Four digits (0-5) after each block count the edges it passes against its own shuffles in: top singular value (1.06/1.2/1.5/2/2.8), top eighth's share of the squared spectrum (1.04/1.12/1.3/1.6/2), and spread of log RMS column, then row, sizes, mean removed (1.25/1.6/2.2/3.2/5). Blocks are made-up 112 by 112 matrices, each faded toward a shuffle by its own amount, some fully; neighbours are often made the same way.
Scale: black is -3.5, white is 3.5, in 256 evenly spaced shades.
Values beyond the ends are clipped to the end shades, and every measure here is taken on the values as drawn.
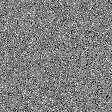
0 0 0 0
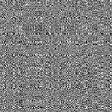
5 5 3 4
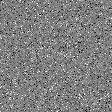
1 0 0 0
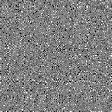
4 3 2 2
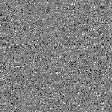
4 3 2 2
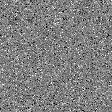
3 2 0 0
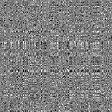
5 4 3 3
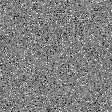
1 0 0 0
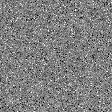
2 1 0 0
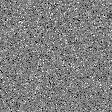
0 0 0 0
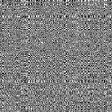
5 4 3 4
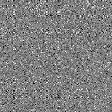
4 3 2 2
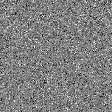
3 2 0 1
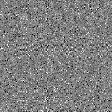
4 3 2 2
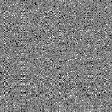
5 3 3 2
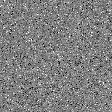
3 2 0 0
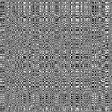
5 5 4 4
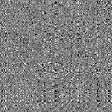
5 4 3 3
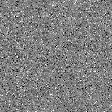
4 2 1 1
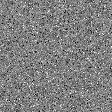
0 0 0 0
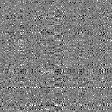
5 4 3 3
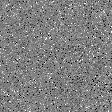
2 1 0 0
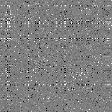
5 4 2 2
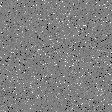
0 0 0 0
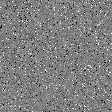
2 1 0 0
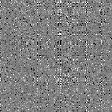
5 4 3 2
